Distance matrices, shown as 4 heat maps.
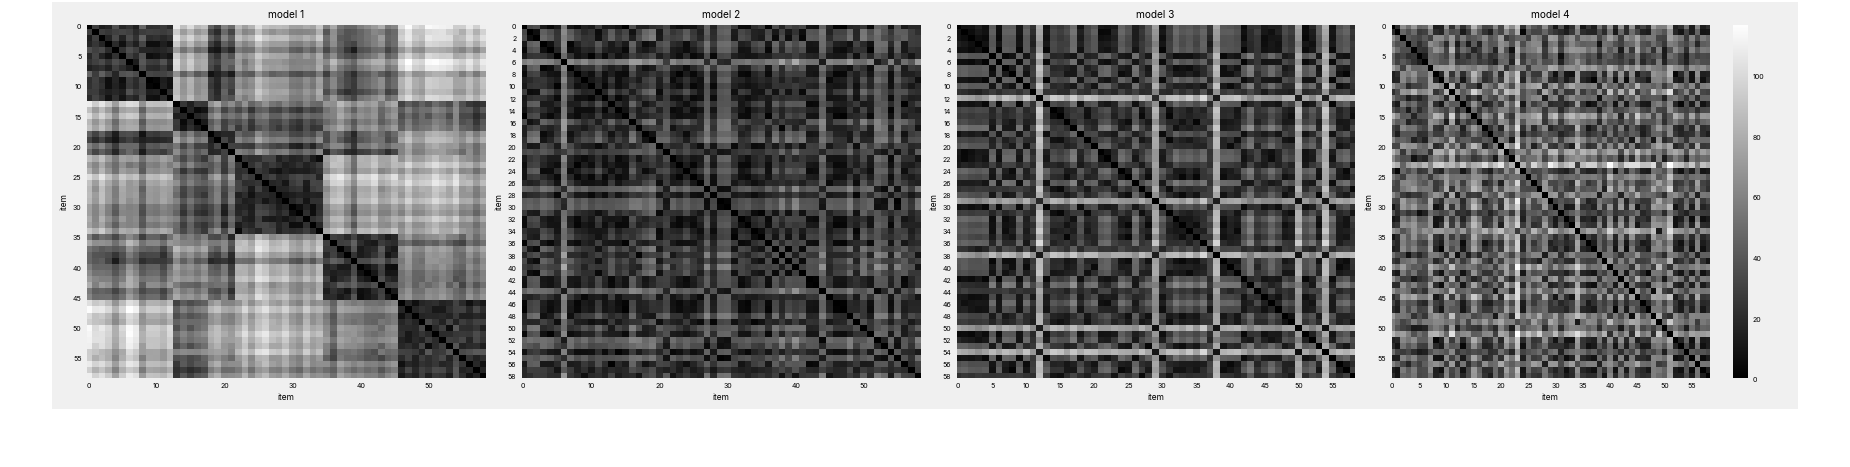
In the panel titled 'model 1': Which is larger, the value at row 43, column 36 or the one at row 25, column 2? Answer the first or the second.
the second
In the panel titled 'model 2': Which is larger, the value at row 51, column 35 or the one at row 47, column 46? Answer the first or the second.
the first
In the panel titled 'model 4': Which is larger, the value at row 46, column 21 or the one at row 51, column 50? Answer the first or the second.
the first
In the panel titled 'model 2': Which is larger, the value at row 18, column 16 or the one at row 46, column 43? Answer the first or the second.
the first
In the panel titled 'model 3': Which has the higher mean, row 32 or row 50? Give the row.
50
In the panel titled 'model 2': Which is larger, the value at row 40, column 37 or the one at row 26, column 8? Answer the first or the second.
the first
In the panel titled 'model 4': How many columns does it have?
59
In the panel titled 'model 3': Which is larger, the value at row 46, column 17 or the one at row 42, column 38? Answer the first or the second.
the second
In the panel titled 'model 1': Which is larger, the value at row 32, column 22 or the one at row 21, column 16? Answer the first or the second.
the second
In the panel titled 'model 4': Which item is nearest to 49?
34
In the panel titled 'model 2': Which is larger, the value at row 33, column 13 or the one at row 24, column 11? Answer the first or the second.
the second
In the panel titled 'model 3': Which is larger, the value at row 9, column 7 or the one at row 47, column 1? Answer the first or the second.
the first
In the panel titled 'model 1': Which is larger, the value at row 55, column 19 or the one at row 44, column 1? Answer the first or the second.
the first
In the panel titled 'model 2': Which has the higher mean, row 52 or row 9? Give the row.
52
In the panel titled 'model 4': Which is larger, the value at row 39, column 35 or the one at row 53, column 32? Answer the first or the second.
the first
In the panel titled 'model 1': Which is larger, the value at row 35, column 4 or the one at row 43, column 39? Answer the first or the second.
the second
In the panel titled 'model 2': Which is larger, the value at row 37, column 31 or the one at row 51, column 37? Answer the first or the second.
the second
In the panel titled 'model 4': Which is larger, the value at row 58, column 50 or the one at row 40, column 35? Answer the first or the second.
the second
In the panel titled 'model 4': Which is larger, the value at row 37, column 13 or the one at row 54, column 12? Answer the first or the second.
the second
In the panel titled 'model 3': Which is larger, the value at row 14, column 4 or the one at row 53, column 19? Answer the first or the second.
the first
